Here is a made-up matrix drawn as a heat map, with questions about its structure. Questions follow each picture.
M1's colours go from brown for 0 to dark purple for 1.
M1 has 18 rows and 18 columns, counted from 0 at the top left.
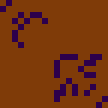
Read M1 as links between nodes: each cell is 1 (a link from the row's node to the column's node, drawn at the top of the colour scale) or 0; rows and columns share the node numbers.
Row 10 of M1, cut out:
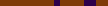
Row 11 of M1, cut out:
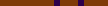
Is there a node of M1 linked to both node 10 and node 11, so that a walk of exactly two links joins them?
yes
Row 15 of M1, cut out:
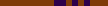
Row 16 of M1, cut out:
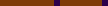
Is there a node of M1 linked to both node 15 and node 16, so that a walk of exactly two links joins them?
yes
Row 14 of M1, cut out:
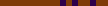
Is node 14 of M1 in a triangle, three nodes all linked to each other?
yes
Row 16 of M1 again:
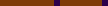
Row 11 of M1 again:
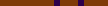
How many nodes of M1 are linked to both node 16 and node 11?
1
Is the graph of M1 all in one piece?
no
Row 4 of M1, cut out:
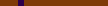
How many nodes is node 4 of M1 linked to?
1
